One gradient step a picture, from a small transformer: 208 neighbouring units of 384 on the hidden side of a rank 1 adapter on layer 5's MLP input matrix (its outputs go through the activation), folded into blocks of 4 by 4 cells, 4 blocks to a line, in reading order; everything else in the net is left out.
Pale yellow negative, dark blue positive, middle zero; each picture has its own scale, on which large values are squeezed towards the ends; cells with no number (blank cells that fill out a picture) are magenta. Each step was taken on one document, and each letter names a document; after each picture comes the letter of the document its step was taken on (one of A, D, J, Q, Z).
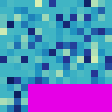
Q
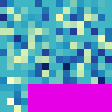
Q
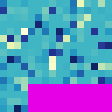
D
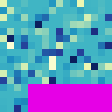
D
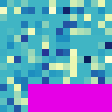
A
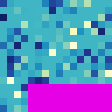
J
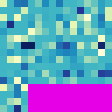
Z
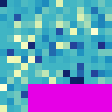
Z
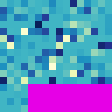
D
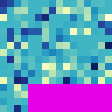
A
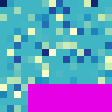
J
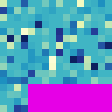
D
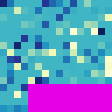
J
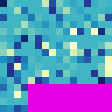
J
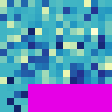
Z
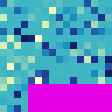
J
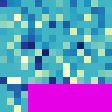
Q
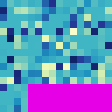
A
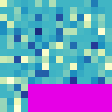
Q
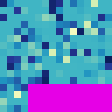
J
